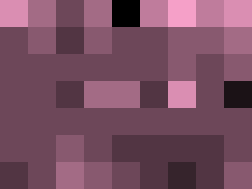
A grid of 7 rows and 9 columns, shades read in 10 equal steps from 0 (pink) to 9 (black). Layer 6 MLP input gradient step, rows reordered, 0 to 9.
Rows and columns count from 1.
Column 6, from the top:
2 5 5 6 5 6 6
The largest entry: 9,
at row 1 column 5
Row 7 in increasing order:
3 4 4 5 5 6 6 6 7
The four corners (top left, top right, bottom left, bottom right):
1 1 6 4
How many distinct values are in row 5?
1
